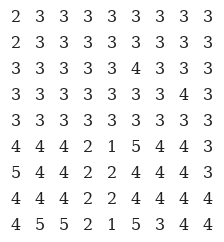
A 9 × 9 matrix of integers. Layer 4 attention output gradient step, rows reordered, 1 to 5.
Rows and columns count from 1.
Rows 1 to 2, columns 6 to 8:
3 3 3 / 3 3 3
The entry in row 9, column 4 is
2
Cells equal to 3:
44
